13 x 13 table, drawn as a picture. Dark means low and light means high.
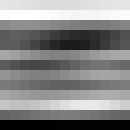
Average level on the scale: 50%. Ninth with the highest average: top left. Grain: streaks across.
